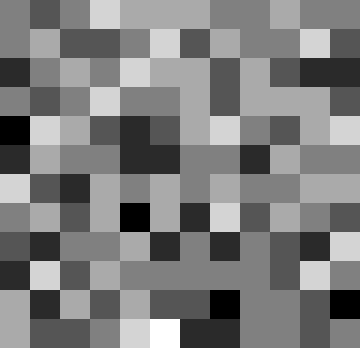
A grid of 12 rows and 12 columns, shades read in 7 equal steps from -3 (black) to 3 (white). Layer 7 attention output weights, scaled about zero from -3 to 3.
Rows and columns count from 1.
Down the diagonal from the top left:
0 1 1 2 -2 -2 0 2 0 -1 -1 0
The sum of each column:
-6 -1 -3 4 0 3 -2 -3 -1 0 1 -3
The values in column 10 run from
-1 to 1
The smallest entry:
-3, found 4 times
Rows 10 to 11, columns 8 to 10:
0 0 -1 / -3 0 0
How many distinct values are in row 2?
4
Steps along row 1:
down up up down same same down same up down same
